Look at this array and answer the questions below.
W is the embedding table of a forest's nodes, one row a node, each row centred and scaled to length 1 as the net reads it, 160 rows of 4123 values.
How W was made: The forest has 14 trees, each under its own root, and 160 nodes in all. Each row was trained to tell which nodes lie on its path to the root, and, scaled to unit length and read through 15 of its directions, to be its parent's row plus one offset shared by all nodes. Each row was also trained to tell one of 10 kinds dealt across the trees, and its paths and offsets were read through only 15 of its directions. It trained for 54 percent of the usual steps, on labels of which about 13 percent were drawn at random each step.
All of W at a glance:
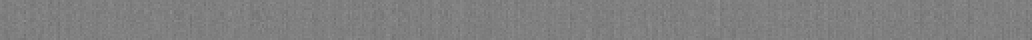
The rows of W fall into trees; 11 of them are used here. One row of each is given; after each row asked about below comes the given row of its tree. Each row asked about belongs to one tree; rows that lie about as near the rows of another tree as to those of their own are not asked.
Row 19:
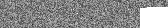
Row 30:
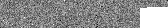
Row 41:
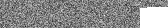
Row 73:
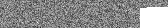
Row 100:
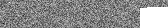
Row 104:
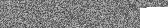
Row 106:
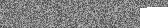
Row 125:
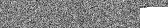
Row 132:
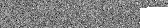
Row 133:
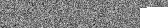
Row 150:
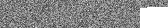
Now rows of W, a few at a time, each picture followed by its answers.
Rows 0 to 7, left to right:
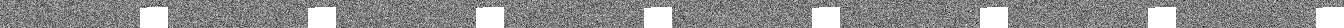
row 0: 104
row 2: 132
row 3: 41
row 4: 19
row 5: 133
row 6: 133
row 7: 73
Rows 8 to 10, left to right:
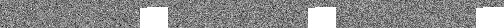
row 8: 133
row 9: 133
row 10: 41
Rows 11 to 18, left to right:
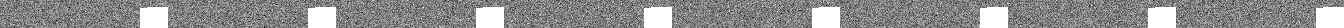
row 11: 73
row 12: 30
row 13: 19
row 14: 30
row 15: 150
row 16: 30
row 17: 19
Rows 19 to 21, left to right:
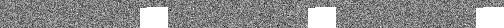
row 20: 133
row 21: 73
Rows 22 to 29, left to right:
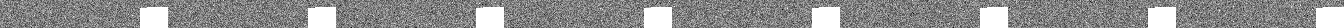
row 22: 132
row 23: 41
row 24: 19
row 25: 73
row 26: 30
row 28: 133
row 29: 132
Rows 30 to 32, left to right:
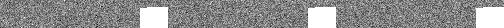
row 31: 132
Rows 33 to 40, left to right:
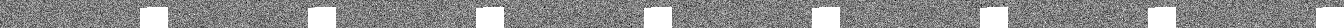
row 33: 100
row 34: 73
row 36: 73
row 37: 30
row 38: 19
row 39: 73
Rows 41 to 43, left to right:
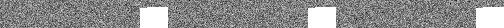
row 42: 73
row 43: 41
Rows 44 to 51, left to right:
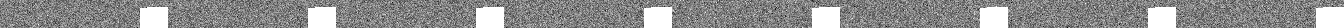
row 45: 41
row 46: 133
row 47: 19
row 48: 41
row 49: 30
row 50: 41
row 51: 41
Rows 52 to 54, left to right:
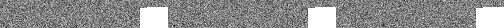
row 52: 100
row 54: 133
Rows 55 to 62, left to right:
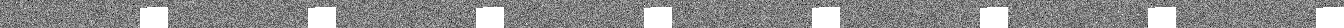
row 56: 100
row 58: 132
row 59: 132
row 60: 73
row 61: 41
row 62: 41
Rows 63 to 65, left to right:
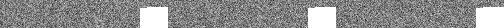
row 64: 132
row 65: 19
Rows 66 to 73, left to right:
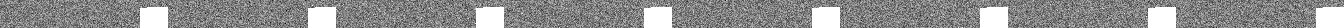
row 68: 41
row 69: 104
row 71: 150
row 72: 133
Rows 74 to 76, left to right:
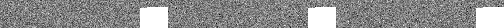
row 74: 41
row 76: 132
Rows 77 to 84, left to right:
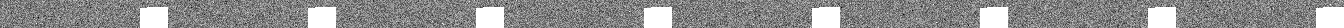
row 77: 132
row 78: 73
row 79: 150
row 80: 73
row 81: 132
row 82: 19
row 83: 106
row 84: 73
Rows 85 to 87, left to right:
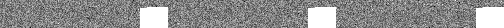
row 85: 19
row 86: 19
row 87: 73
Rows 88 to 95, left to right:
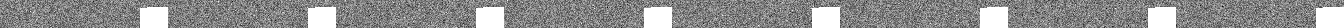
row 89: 41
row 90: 41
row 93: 30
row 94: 133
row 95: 132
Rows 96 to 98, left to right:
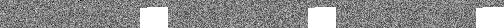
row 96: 73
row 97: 106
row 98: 132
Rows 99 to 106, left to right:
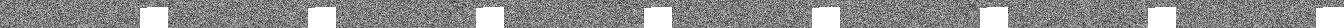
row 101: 30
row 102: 133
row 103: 73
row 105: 133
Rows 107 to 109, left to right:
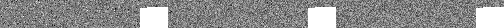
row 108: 19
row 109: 19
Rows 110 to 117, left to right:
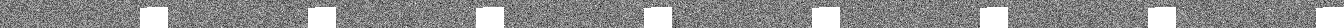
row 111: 133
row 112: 30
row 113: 41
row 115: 19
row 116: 104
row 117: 132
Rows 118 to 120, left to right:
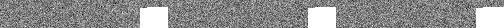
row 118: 30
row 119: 125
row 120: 150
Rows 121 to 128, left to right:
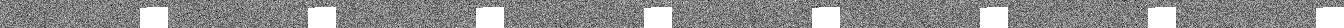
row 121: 132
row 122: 150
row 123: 106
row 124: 41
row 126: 132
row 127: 19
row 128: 100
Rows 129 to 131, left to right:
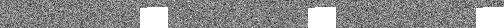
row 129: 125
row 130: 133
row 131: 150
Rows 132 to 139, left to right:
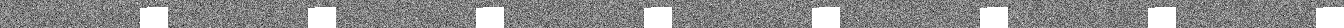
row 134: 19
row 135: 132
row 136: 150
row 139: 132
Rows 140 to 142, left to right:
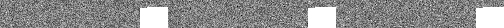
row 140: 133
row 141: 19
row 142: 30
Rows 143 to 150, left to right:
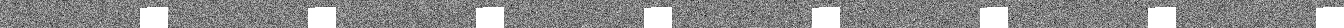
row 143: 133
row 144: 100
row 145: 125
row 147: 30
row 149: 133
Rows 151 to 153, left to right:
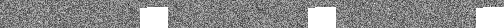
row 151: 41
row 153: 30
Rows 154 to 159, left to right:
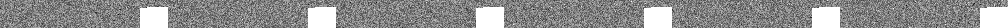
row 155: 30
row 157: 19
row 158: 30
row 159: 30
